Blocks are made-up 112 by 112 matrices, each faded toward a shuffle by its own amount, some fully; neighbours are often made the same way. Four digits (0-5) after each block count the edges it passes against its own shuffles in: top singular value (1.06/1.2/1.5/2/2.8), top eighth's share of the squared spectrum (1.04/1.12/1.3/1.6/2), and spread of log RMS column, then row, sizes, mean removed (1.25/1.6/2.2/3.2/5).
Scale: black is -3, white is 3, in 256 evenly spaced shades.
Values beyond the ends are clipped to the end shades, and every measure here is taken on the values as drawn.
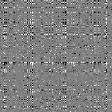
5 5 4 4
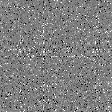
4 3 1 2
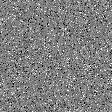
0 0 0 0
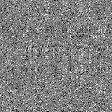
4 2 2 1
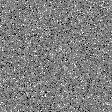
1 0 0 0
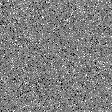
2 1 0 0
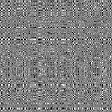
5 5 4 4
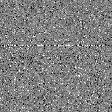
4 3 1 2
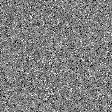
0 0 1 0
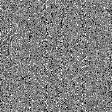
1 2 3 0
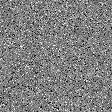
0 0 0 0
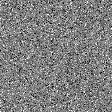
0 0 1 0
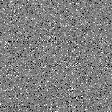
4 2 1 1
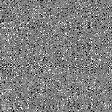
4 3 2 2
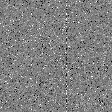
3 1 1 0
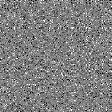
4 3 2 2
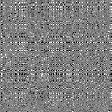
5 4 3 4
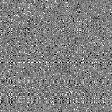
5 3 2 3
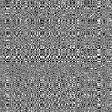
5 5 4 4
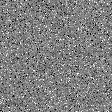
0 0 0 0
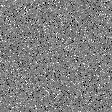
0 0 0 0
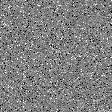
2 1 0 0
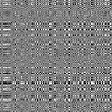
5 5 4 5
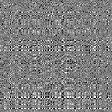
5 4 3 4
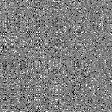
4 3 2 2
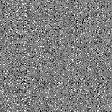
4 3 2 2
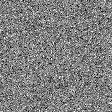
0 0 0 0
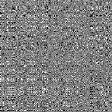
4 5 3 3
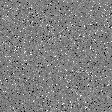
1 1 0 0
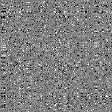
4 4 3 3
